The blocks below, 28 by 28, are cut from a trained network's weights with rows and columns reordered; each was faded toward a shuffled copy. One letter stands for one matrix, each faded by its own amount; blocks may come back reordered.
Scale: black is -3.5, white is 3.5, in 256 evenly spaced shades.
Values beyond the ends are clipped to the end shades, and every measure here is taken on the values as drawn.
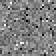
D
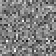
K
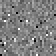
D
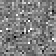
D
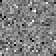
D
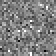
D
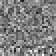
K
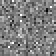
D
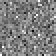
D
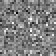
K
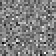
K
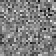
K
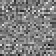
K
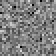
D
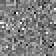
D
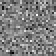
K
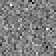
D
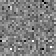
D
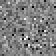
D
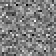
K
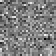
K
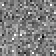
D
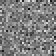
K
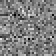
K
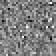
D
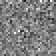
D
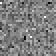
D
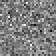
D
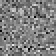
K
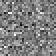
K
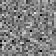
D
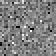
D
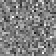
K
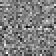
K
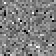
D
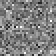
K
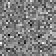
D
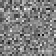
K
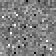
D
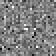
D
